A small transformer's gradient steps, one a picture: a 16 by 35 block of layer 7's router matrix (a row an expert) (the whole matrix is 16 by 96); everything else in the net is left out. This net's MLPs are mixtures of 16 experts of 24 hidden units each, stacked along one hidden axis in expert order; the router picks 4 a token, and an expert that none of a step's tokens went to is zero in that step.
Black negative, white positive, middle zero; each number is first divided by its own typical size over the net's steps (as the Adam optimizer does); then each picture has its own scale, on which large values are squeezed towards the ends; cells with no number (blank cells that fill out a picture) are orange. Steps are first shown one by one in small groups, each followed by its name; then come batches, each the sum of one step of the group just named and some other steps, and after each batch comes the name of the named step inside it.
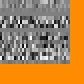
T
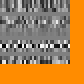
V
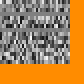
T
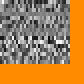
V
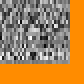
T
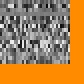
V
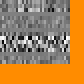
V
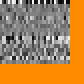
V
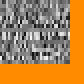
T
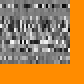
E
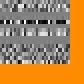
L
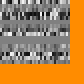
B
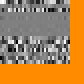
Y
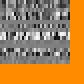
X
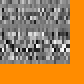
B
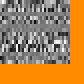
Y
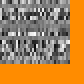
B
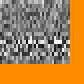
B
